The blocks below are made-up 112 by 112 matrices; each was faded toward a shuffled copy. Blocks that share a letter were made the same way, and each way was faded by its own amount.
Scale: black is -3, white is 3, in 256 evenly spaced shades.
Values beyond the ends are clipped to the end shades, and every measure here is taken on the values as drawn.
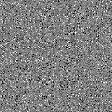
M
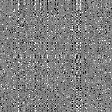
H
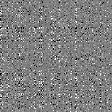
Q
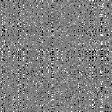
Q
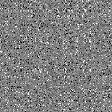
M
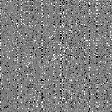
H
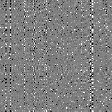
H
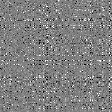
Q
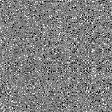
M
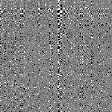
Q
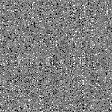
M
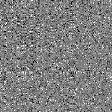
M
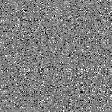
M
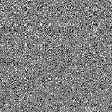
M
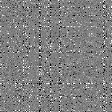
Q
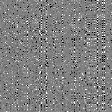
H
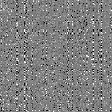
H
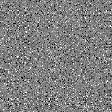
M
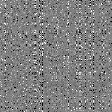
H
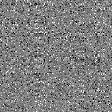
M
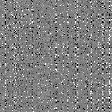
H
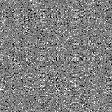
M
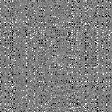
Q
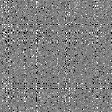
Q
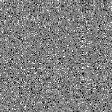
M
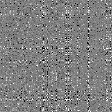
Q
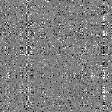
Q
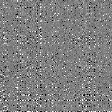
Q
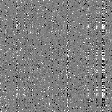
H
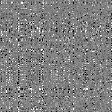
Q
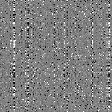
H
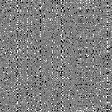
H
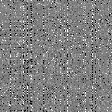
H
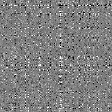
Q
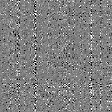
Q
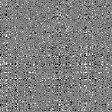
Q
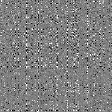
Q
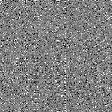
M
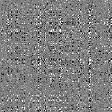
Q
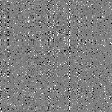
H
